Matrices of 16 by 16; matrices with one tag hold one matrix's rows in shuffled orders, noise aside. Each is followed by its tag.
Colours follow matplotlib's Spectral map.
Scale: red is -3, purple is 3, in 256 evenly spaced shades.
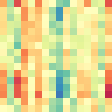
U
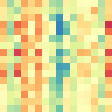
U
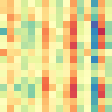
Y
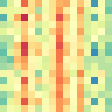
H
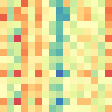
U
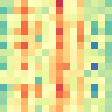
H
